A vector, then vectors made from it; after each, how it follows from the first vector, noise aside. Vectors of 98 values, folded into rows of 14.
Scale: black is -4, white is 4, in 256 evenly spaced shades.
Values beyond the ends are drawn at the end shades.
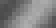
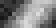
scaled up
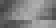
wrapped around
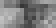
wrapped around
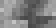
wrapped around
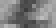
wrapped around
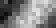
scaled up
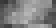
wrapped around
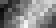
scaled up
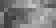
wrapped around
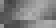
wrapped around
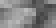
wrapped around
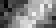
scaled up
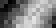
scaled up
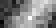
scaled up
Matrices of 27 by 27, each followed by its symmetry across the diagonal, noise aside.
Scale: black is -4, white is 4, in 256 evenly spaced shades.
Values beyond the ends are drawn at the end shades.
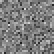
symmetric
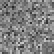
symmetric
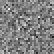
symmetric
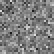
symmetric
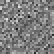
symmetric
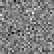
antisymmetric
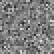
symmetric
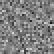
antisymmetric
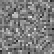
symmetric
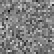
neither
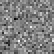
neither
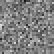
antisymmetric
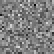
neither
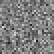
neither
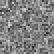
symmetric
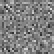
antisymmetric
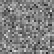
antisymmetric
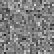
antisymmetric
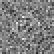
symmetric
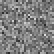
neither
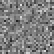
antisymmetric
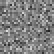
antisymmetric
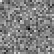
symmetric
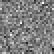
neither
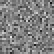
neither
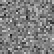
neither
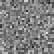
antisymmetric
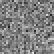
neither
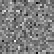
neither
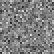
antisymmetric
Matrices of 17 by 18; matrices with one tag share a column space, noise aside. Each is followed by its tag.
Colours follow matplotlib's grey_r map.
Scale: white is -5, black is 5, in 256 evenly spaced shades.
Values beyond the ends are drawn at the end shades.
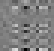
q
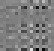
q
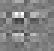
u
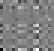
q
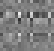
u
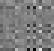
q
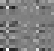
q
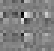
u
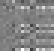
q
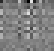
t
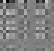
t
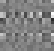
u
